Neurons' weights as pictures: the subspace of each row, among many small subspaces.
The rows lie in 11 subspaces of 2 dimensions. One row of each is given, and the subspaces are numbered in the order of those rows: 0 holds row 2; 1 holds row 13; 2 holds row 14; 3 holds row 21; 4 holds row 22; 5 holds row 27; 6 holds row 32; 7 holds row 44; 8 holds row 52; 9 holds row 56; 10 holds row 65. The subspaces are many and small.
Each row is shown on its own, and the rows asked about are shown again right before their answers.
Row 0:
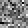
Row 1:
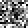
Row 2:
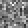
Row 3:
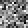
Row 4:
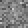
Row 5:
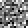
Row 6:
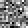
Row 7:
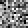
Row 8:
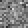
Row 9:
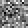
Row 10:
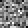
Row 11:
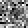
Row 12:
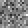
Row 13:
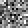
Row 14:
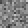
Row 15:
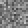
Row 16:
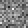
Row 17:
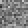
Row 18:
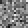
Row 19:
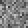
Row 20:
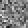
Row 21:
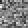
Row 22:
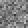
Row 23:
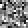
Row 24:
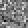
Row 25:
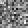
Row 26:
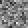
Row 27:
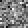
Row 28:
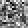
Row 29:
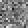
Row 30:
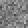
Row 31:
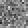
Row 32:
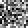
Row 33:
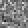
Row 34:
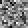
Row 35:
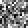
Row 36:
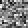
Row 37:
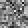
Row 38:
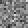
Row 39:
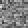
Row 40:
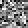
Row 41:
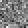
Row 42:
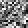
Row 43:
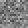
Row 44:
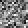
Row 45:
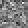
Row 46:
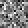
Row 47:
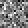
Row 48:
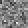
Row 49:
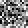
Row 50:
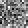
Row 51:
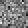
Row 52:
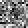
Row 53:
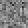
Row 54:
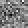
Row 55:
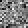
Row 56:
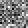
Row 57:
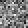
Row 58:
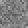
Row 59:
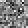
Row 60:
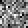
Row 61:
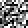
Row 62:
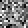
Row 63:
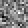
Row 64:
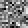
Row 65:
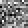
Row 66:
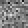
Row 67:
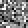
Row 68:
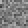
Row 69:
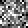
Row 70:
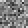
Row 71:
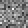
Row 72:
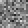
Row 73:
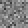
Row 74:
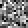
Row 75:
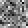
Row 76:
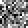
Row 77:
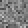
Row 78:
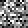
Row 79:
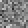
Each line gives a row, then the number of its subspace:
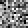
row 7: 1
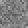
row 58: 0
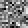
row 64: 7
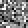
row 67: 9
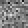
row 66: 10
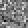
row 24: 9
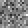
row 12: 1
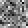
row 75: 0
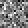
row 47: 1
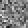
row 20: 8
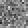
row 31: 6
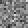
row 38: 2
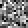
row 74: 6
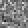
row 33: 9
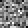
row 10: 7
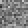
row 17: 3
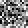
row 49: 6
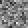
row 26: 10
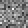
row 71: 9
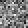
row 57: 4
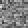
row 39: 3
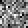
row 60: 0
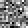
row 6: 7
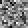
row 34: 10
